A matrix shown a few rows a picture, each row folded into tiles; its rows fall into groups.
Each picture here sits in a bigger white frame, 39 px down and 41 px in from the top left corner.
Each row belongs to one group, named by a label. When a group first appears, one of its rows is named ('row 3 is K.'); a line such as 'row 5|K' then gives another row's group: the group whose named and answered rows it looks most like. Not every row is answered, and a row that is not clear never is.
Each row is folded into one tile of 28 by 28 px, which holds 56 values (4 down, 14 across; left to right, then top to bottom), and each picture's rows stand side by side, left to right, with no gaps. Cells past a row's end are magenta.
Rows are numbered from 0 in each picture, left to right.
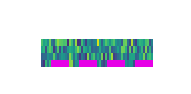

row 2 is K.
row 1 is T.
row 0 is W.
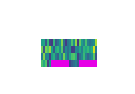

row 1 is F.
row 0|T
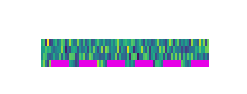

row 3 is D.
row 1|K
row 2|T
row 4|W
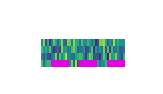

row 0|T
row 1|D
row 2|W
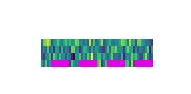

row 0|W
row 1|D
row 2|F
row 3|D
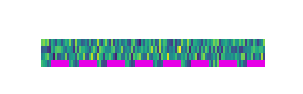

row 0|F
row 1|K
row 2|K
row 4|K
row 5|K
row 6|W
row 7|F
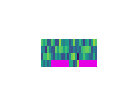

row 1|F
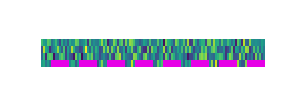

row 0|D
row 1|D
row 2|W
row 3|D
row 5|T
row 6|D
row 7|T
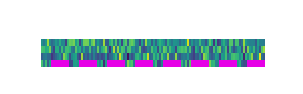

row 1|W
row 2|T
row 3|D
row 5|T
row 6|T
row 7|K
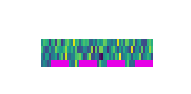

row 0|F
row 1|D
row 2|D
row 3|K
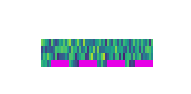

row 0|F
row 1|K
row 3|K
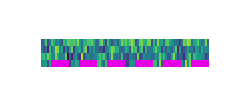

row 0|F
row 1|W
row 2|F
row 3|W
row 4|D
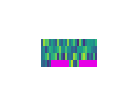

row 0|F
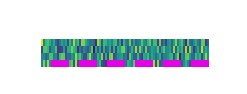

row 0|D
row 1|D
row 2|K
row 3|W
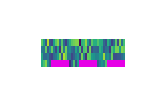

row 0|T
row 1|W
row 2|F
